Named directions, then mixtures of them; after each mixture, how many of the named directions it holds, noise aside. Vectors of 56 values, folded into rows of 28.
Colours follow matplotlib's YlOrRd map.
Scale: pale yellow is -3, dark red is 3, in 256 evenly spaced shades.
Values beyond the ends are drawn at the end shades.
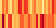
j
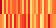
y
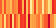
two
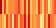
one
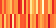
two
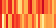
one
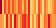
one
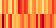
one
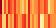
two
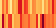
one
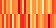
two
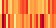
two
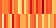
two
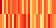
one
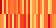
one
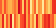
two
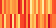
two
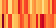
one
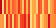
one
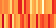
two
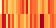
two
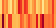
one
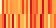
one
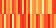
two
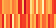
two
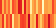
two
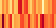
one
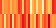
two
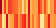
two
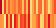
one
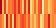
one
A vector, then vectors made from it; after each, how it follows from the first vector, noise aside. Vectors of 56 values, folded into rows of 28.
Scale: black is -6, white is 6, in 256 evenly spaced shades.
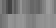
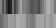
scaled up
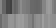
copied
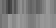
copied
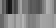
scaled up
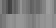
copied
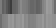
copied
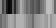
scaled up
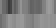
copied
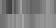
copied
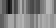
scaled up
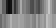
scaled up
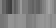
copied
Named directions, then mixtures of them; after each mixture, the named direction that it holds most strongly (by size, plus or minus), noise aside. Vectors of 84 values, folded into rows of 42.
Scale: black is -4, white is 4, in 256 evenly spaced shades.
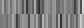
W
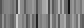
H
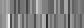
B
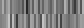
W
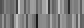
H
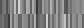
B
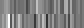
B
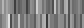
B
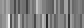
B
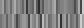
W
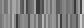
W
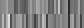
B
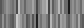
H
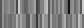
H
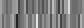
H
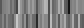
H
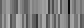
H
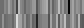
H
